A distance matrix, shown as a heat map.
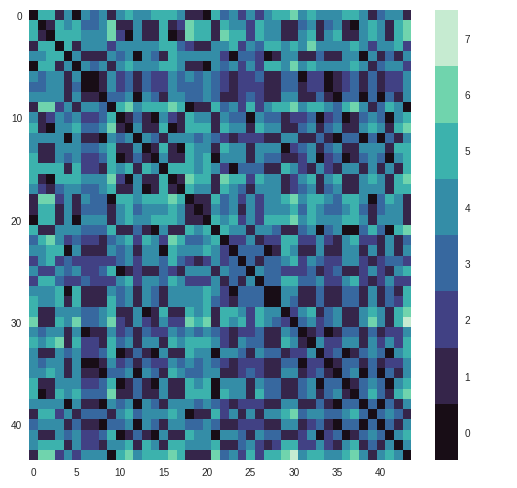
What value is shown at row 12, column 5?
4
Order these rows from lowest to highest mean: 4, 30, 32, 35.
35, 4, 32, 30
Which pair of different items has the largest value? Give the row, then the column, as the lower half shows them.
43, 30
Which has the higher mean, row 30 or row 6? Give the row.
30
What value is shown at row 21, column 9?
5
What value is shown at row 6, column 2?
4
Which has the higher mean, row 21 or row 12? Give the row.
21
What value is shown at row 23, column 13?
4
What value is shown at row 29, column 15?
5
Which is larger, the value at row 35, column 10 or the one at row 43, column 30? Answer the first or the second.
the second
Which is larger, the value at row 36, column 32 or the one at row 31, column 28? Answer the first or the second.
the first
